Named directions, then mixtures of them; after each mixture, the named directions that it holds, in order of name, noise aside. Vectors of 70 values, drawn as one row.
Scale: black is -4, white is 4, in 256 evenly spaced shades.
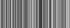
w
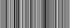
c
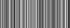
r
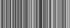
w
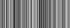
c, r, w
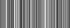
c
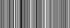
c, r, w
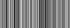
c, r, w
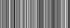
r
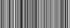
r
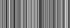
r, w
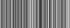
w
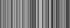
w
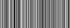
c, r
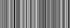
c, r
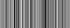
c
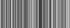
w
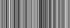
c, r, w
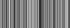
r, w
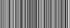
r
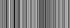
c, r, w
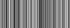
c, r, w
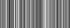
c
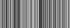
c, r, w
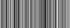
c, w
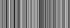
c, r, w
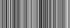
c, r, w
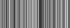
r, w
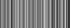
c, r, w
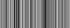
c
